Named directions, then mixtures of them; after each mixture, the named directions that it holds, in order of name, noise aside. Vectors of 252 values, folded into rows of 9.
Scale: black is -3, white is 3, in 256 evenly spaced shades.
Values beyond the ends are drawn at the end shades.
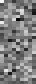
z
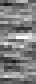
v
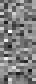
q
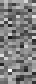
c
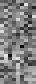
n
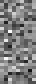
q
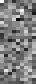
z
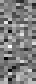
c, q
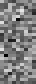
q, z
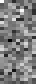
z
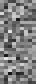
q, z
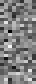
q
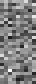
c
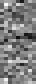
q, v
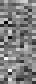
c, q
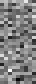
c
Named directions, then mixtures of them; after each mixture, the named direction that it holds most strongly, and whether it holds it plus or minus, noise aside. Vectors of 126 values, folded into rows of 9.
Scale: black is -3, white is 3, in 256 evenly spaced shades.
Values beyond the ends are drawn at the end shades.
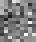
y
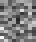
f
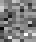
y, plus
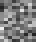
f, plus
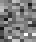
y, plus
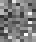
y, plus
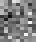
y, plus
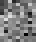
y, minus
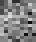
y, minus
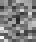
f, plus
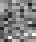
y, plus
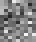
y, plus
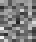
f, plus
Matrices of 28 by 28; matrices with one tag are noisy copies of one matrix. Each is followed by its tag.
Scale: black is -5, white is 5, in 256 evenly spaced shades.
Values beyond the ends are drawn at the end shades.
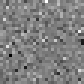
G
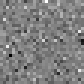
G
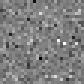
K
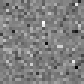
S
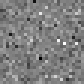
K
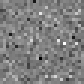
K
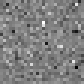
S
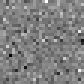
G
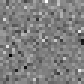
G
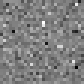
S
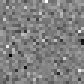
G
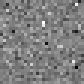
S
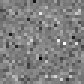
K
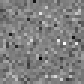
K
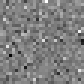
G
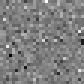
G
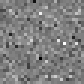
K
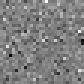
G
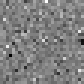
G
